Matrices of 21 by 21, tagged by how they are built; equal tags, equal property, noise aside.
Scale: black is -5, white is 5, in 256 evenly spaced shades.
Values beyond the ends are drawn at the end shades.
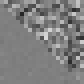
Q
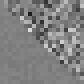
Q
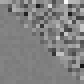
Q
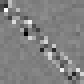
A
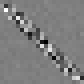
A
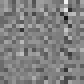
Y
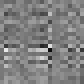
Y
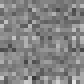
Y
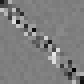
A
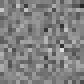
Y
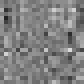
Y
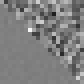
Q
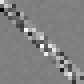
A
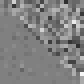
Q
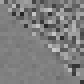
Q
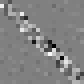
A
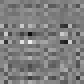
Y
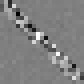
A
